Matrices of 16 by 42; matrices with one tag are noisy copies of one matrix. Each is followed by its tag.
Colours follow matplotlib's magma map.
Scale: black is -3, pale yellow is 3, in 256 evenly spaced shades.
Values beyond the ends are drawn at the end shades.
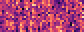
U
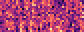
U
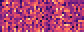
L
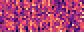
U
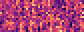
U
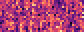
U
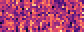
U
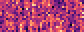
U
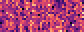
U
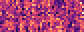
U
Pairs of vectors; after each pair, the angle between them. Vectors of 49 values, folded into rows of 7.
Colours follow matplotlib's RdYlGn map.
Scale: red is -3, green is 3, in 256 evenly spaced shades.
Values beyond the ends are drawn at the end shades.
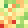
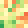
nearly opposite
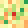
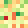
partly aligned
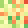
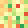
orthogonal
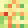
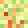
partly aligned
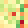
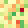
nearly opposite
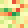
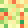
partly aligned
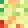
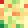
nearly opposite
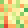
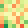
nearly opposite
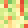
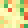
nearly opposite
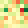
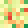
partly opposed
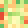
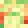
nearly parallel
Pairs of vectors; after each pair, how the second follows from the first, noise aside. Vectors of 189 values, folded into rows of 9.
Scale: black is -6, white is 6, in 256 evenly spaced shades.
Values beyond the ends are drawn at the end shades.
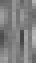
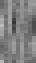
reversed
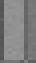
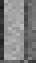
scaled up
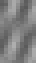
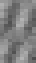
reversed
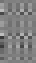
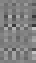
reversed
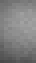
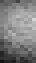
scaled up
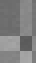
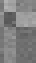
reversed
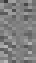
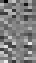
scaled up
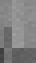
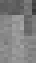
reversed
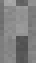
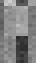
scaled up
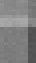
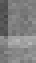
reversed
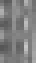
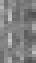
reversed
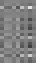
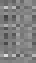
reversed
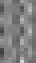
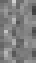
reversed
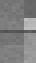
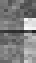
scaled up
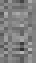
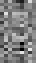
scaled up
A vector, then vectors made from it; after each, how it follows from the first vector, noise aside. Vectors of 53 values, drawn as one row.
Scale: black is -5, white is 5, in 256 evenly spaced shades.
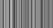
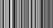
scaled up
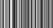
scaled up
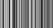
scaled up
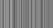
shrunk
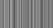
shrunk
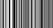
scaled up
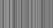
shrunk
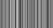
wrapped around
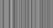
shrunk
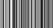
scaled up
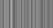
shrunk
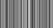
wrapped around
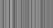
shrunk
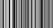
scaled up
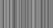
shrunk
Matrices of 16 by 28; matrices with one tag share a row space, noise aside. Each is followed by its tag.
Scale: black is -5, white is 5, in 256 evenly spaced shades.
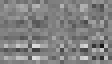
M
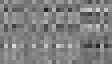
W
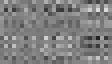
W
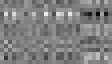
W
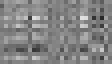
M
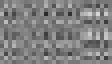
W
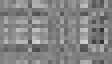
M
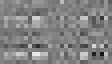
M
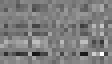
M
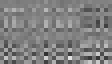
W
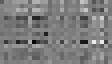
M
